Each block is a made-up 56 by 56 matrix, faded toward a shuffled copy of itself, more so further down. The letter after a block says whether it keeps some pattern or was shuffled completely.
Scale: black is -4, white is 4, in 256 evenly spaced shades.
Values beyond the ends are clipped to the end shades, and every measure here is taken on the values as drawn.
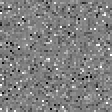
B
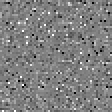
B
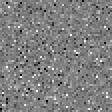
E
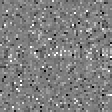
B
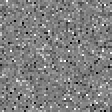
E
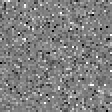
E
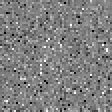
B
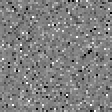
E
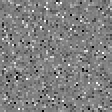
E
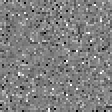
E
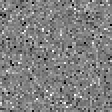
B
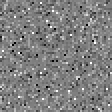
B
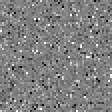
B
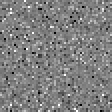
B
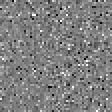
B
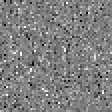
B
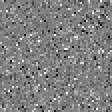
E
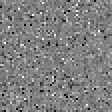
B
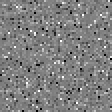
E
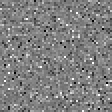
E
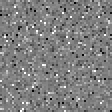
E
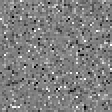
B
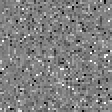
B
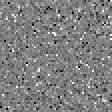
B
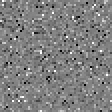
B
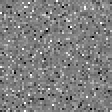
E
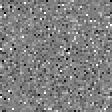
B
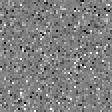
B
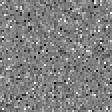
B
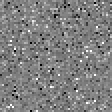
E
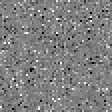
B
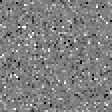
E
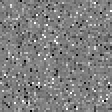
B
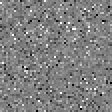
E
